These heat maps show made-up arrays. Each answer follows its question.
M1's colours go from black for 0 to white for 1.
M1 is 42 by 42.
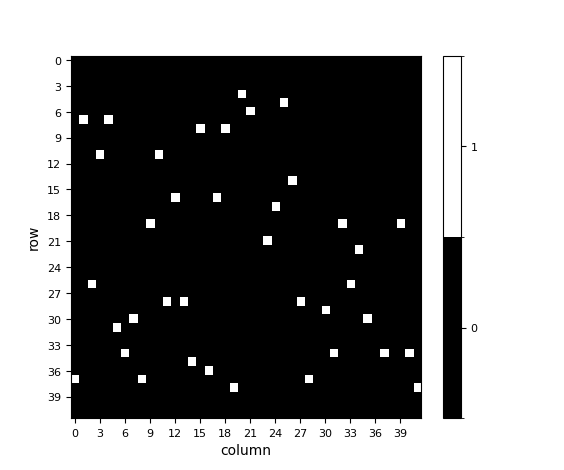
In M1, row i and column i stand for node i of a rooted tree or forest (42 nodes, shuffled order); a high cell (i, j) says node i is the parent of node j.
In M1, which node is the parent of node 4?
7
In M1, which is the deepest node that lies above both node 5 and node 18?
34
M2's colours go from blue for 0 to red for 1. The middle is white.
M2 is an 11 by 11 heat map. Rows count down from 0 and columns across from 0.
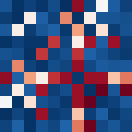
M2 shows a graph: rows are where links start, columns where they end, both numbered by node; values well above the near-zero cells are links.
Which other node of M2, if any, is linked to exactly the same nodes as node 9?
node 4
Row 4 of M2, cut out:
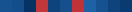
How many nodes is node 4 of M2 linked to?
2
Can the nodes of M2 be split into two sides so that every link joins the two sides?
no
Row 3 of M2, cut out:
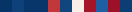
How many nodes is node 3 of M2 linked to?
4
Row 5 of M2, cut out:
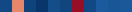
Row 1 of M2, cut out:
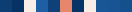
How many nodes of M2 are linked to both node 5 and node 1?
0
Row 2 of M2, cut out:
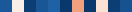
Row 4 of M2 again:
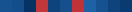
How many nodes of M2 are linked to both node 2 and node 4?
1
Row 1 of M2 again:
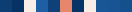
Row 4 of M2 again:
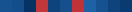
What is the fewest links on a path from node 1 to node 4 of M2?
3
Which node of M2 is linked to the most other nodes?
node 6
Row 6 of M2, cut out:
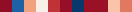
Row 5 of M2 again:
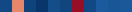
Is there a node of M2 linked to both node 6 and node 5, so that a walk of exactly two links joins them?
no
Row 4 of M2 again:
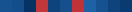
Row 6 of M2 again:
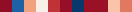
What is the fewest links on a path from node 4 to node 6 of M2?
1
